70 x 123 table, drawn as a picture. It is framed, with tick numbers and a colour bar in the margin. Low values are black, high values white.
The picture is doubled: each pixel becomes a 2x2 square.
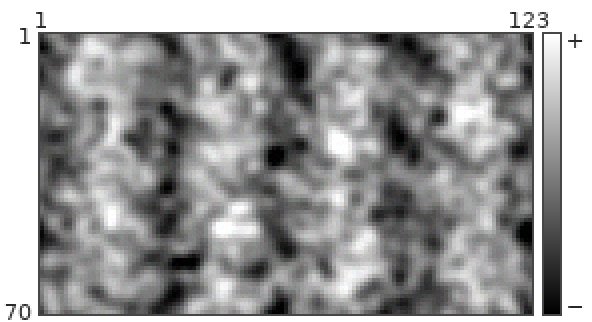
No seam splits the table. There is no overall slope. Stripes running up and down repeat 4 times from left to right. Overall the values sit about 50% of the way up the scale.
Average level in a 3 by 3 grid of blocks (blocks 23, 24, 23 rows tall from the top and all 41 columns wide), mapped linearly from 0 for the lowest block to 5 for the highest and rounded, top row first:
2 3 1 | 1 4 0 | 0 5 1
